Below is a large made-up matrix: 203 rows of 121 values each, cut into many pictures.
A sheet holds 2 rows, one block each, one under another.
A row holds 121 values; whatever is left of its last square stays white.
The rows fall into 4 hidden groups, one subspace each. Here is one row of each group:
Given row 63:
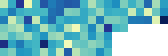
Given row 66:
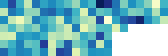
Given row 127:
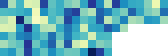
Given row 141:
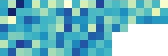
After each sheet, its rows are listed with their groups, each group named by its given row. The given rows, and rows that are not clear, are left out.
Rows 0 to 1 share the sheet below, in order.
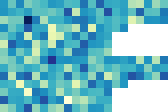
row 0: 141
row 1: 63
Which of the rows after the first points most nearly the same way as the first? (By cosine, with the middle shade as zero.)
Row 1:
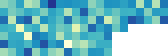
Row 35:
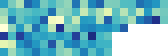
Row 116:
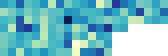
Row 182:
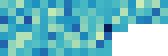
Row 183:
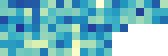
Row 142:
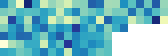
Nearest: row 182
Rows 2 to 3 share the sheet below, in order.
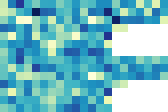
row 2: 66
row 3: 66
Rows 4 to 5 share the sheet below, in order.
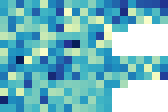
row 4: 141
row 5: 63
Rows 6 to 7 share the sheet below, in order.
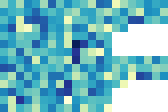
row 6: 127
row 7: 141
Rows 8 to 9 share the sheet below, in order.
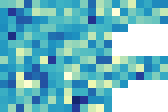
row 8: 66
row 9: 127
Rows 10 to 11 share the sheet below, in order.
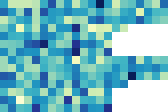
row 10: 127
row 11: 141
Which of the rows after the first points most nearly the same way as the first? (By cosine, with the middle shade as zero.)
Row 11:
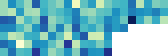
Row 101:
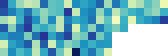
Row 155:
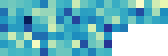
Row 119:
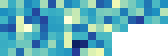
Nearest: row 155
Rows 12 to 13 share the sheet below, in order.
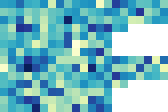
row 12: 127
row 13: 66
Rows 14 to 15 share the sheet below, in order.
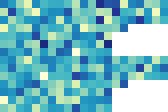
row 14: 66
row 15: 141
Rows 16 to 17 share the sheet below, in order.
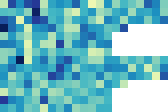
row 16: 127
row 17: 63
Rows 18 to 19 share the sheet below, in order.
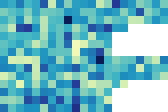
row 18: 127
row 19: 127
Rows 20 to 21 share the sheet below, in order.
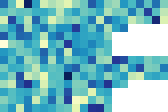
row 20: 63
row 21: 127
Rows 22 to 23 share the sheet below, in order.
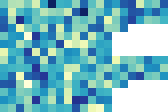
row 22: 63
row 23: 127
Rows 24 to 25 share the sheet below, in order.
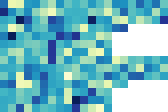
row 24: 66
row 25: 127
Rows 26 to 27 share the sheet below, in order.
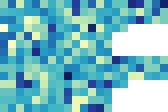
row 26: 141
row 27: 127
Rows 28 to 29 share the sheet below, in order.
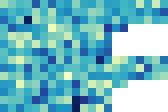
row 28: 141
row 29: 127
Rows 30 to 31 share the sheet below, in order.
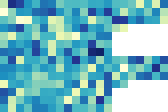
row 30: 66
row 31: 141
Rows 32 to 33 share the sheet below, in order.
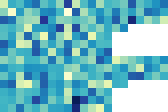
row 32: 141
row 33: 127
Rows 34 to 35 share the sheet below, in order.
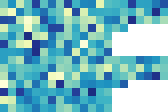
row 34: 141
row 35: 63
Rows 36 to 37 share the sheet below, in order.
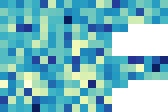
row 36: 127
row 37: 141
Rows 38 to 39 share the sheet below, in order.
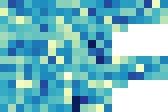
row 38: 66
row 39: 127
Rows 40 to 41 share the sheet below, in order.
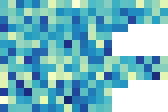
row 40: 141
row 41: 63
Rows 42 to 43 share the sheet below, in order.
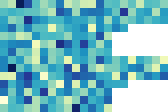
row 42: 141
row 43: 141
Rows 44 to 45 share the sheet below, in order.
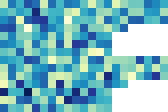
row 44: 127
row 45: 63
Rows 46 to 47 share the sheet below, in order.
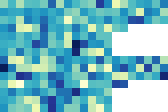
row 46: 127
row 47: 66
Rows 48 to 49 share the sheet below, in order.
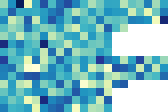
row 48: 63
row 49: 66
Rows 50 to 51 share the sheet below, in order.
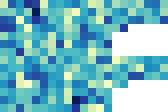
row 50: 127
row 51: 127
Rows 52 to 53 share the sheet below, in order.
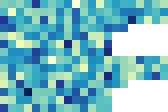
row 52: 141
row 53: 63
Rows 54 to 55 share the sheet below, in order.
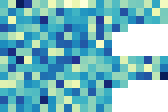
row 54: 141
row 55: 63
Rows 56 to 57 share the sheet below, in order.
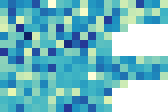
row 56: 63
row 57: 66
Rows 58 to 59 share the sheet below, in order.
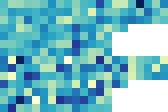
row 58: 127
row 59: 141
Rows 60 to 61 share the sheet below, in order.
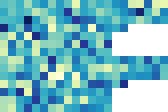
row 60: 141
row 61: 63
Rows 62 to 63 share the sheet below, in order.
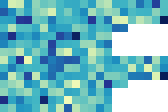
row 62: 66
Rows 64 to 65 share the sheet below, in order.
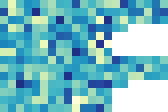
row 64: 66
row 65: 127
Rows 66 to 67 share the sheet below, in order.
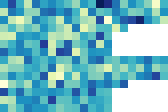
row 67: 63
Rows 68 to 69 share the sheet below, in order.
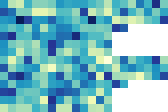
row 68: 66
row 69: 66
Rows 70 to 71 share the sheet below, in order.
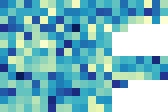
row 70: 63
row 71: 66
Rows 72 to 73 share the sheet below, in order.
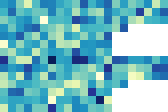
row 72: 141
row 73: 141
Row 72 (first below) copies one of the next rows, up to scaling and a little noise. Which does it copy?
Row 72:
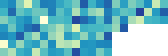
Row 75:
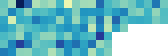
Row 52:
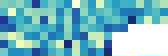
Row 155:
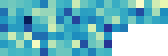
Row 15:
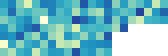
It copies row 15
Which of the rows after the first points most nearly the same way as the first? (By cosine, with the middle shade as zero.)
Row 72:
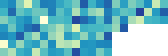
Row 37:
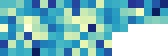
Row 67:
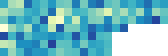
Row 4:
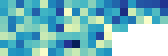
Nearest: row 67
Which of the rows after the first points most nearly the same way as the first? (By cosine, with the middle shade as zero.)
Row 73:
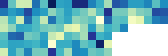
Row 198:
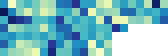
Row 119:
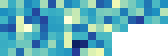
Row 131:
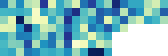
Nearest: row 198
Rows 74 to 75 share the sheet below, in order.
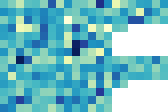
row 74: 127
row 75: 141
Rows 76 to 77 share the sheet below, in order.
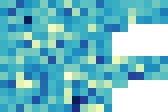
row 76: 141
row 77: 127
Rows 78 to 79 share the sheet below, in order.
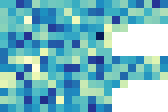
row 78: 141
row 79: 127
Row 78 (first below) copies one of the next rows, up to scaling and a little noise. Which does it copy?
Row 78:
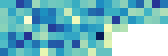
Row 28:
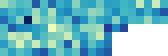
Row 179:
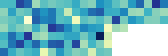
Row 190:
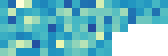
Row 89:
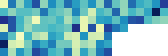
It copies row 179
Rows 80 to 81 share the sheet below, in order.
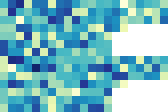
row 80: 63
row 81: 66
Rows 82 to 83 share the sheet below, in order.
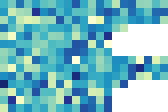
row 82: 66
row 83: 141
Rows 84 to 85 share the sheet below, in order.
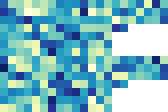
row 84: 66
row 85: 66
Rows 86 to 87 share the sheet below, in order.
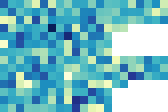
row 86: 141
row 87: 127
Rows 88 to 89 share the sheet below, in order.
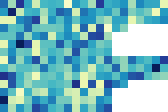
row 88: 141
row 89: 141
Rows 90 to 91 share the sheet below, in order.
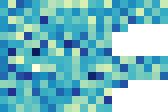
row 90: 141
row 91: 66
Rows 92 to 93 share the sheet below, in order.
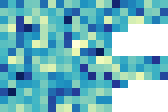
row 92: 127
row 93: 66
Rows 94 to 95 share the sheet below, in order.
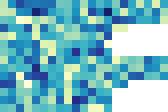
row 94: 66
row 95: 127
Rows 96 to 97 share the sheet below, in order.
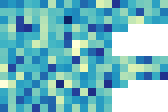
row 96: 127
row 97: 63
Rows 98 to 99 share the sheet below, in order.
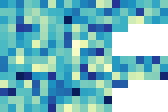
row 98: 127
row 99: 66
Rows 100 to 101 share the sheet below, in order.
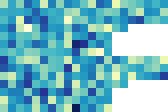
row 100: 127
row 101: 141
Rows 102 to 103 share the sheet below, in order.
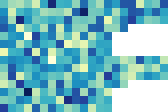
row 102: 63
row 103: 63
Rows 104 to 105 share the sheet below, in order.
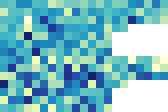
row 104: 141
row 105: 141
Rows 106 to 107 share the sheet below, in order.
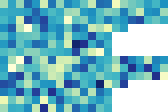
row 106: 127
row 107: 63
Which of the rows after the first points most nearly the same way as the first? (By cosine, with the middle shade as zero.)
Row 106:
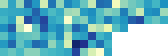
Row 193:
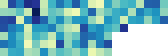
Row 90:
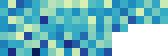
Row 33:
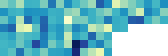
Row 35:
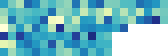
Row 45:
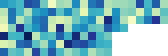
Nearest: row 33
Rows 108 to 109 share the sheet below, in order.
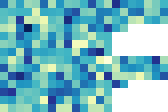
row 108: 127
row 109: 66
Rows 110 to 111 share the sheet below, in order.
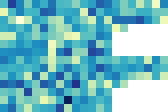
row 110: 66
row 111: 63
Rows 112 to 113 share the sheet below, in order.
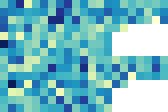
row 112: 63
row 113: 66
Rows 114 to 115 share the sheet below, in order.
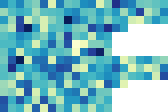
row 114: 127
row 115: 63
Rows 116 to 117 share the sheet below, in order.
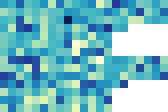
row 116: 127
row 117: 127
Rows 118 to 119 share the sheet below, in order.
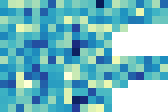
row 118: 127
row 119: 127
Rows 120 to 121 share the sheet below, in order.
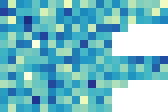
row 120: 141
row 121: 141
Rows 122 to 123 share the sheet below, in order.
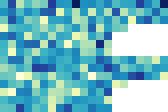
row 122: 141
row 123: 66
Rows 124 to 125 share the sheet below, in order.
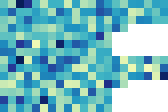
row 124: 141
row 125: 63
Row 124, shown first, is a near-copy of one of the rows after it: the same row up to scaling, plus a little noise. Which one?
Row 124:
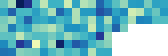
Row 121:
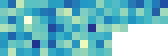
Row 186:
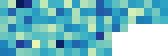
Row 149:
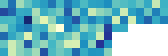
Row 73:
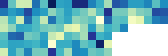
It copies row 186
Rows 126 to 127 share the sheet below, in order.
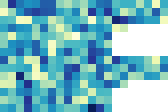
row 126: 66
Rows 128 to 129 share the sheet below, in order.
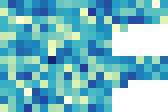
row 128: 66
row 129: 63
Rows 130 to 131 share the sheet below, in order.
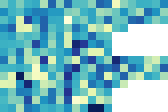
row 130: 127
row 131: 127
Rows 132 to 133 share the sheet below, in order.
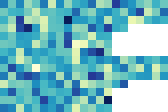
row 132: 127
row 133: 66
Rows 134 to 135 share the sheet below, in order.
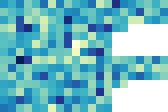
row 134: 127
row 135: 141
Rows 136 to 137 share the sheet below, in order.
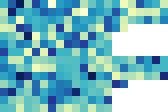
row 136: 63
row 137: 66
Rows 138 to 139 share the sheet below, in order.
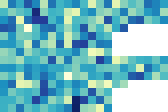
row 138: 127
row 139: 127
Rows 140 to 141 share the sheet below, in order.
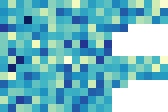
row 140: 141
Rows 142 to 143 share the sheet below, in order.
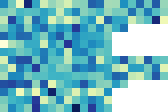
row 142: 63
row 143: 66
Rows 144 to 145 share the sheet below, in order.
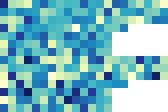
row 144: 141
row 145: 63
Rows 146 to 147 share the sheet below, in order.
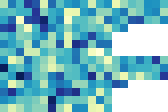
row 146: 127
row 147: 66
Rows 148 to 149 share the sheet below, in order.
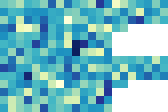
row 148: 127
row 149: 141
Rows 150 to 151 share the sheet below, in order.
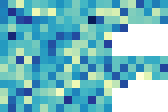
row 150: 66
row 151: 141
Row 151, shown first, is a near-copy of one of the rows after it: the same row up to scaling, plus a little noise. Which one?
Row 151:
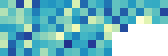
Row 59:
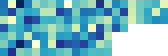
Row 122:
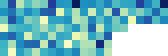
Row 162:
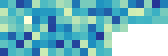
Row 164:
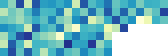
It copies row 164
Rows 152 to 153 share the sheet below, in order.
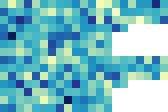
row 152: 66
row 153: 63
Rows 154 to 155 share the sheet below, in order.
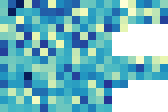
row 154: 63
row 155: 141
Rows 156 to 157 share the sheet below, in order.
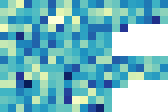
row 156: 63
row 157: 127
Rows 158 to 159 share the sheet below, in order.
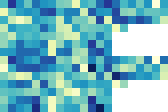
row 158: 66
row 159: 66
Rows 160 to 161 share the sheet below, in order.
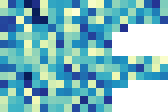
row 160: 127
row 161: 141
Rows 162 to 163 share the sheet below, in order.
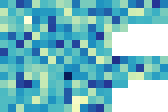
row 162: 141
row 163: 127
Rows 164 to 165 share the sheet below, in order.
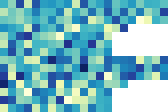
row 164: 141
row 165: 63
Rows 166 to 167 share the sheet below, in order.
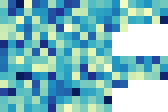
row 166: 63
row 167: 66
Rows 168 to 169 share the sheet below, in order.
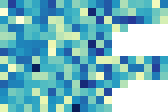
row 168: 66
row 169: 66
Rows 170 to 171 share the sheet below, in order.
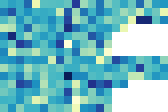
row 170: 141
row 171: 127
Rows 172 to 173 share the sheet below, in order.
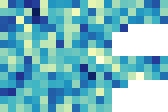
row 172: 127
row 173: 66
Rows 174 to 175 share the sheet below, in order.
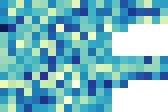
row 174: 63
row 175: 63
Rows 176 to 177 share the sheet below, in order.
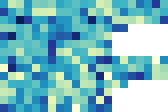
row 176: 66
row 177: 66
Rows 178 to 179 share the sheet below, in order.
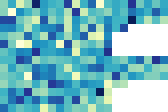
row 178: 141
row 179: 141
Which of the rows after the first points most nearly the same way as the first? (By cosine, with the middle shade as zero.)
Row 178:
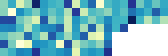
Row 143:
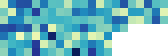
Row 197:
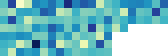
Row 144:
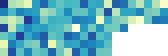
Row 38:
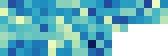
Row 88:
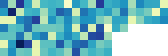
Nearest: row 197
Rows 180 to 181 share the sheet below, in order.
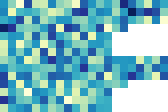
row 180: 63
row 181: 63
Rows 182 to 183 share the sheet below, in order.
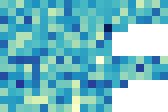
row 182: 141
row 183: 127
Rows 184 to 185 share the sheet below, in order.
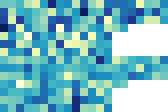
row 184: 63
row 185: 127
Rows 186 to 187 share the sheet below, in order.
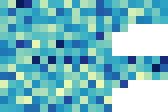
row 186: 141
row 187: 141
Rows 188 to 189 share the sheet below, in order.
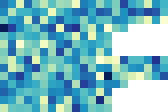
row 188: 63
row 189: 66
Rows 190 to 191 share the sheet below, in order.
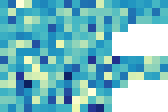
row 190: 141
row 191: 127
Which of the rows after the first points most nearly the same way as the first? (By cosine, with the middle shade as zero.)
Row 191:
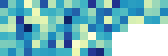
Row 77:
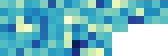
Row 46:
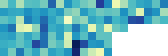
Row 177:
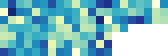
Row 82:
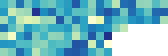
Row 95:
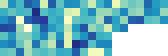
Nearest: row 177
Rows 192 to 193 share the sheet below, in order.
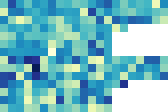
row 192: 66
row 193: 127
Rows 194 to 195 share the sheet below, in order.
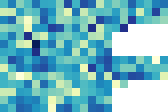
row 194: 141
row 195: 66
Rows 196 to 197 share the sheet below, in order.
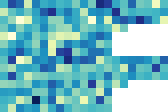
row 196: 66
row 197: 141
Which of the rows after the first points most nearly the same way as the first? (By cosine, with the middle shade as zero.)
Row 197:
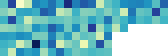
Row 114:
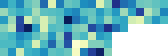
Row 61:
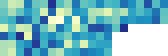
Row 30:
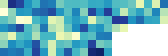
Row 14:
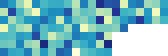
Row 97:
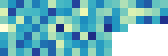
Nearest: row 61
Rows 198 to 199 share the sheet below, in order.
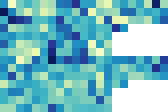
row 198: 66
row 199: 141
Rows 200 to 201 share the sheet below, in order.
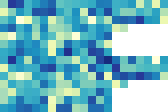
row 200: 66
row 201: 66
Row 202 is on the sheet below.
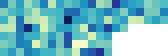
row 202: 127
